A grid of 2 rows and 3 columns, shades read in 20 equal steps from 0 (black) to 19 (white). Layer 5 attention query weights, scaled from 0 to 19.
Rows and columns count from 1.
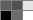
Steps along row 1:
down up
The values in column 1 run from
0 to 7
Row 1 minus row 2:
7 -2 -2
